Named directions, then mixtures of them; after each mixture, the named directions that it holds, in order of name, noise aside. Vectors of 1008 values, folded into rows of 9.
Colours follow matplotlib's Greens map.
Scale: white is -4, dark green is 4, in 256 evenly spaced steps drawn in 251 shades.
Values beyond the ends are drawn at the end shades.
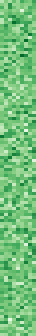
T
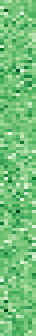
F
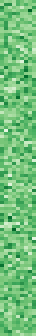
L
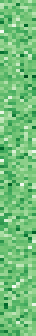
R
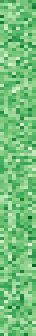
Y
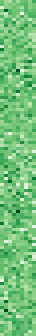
F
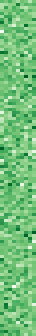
R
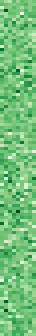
F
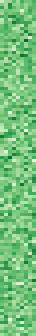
T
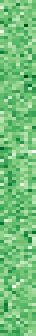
F, R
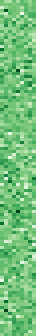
F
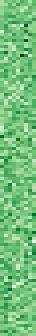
R, T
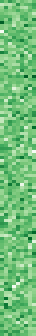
R, Y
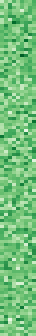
T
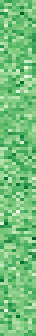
F, L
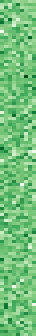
R, T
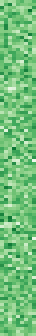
L, T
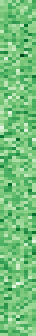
R, T
